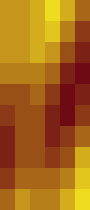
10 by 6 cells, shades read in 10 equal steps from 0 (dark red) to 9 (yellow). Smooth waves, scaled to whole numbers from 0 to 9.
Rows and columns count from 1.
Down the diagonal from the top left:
6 6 7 4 0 2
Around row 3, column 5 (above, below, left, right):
5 1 6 1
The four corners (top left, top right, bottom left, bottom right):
6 4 4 9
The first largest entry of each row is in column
4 4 3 1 3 2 6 6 6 6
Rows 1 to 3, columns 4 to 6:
9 7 4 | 8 5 2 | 6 3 1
